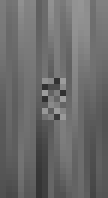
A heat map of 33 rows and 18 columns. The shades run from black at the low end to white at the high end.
There is an overall slope up to the top. The ninth with the highest average is the top right. The centre is the roughest part. Streaks run downward. Overall the values sit about 40% of the way up the scale. In the centre lies a patch that is rougher than the rest.
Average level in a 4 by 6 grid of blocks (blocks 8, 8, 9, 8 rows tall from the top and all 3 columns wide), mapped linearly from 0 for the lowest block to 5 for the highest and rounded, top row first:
343353 / 232242 / 231321 / 120221
